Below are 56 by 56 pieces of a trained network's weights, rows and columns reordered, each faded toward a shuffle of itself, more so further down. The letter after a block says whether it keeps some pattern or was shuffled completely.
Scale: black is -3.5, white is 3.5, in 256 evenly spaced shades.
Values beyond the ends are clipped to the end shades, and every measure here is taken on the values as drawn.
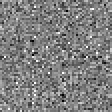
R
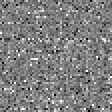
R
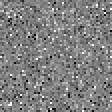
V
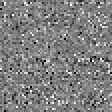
R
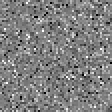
V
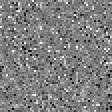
V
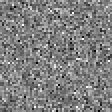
V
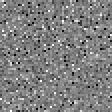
V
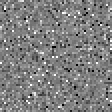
V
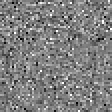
R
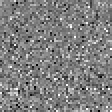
R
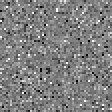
V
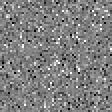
V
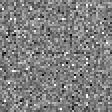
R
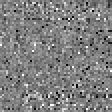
R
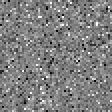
V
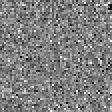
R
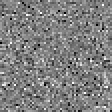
R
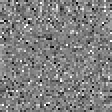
R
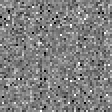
R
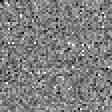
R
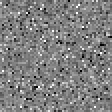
V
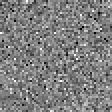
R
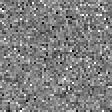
V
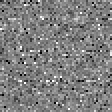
R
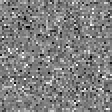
R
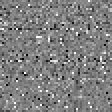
R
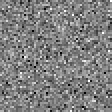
R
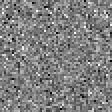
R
